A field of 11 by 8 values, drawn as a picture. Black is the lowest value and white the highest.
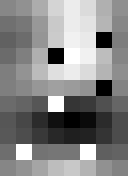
No single row or column stands out from its neighbours. The ninth with the highest average is the top middle. Six lone cells stand out: three far higher and three far lower than their neighbours. The ninth with the lowest average is the bottom middle.
